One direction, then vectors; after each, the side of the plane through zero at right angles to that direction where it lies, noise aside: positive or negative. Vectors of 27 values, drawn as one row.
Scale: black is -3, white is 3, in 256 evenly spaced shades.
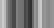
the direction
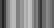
negative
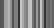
negative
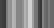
negative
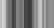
positive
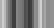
positive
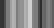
negative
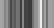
positive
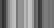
negative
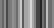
negative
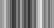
positive
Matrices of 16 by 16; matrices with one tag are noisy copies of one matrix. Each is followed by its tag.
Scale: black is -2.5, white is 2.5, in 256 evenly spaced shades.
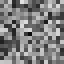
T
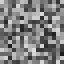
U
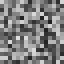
U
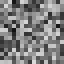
T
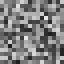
U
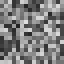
T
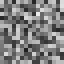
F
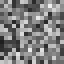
T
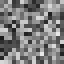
T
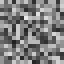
F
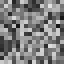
T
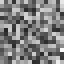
F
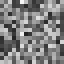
T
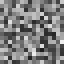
U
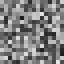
U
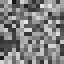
T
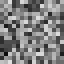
T
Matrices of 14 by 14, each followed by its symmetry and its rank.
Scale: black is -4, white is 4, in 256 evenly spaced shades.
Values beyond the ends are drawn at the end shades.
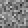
neither, full rank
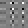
neither, rank one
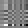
neither, rank one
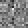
neither, rank three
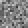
neither, full rank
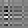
neither, rank one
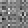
neither, rank three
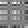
neither, rank one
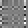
neither, rank one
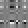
neither, rank one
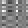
neither, rank one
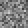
neither, full rank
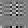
neither, rank one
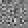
neither, rank three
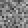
neither, full rank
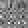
neither, rank three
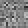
neither, rank three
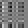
neither, rank one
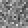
neither, full rank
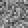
neither, full rank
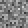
neither, full rank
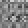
neither, rank three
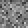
neither, full rank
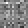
neither, rank three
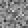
neither, full rank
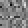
neither, rank three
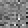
neither, rank three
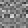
neither, rank three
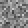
neither, full rank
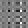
neither, rank one
